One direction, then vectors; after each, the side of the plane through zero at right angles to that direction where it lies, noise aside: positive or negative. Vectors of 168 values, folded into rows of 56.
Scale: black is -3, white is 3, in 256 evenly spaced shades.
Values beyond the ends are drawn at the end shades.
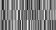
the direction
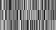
negative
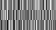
negative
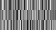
negative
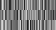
negative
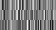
positive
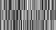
negative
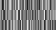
positive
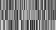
negative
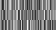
positive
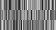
negative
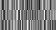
positive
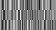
positive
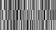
negative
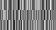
negative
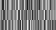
positive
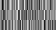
positive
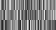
positive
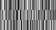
negative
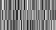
negative
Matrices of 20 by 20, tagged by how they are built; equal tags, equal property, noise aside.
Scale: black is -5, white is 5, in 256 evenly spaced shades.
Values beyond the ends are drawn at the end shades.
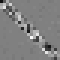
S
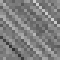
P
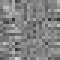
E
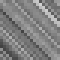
P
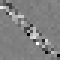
S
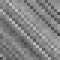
P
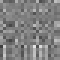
E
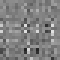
E
